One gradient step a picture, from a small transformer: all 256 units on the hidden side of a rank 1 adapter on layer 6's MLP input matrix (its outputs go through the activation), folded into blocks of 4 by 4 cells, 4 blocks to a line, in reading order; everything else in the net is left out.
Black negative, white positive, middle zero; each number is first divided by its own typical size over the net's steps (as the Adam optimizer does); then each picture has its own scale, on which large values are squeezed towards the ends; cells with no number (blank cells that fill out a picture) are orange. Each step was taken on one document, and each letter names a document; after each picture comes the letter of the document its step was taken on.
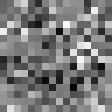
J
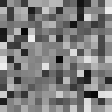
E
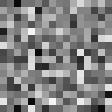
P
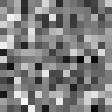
P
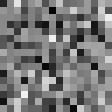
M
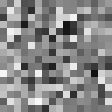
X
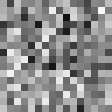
X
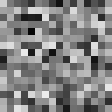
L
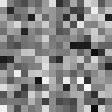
E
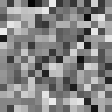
E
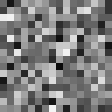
M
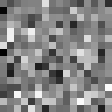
P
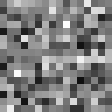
J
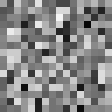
X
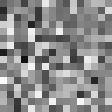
P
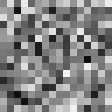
M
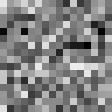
J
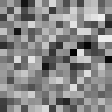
J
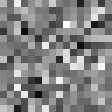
J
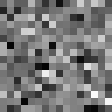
P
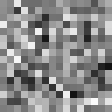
X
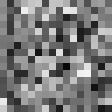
M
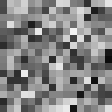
M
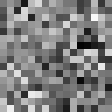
J
